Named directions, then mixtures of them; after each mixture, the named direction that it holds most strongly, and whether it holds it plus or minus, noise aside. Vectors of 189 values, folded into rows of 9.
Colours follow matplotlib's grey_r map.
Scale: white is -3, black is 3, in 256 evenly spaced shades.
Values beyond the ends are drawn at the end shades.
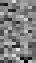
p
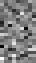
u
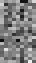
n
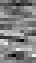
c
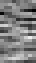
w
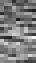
w, plus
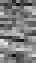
c, plus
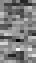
c, plus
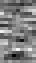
c, plus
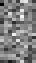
n, minus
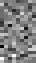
u, plus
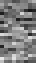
w, plus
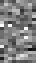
u, minus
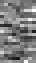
w, minus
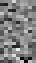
p, plus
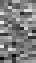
u, minus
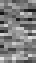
w, plus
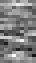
c, minus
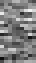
w, minus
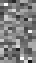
p, minus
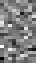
u, minus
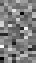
u, minus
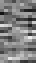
w, plus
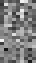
n, minus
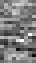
c, minus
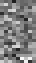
p, minus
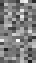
n, minus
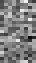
n, minus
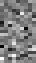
u, plus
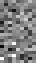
u, plus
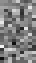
u, minus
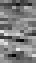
c, plus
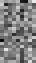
n, plus
